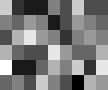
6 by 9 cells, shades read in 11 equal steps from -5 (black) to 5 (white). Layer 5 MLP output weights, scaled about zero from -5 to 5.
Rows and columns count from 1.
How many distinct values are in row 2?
5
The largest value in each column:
5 2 4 3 4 1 3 2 4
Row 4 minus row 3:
4 -3 -6 -3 4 4 -1 -2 2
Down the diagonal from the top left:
3 -1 4 -2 2 -2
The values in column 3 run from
-4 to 4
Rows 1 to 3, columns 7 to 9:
3 -2 -2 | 1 0 -1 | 0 1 0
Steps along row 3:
up up down down down up up down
